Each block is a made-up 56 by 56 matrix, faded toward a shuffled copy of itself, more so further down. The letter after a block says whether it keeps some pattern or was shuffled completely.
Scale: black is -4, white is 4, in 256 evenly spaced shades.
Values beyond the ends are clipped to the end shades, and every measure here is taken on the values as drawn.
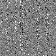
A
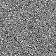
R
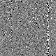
A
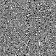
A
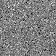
R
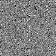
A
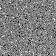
R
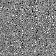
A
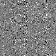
A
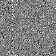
A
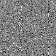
A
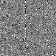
A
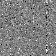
A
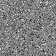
R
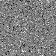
R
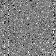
A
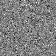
R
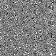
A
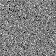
R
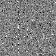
A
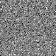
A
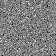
R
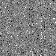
A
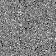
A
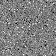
R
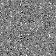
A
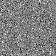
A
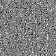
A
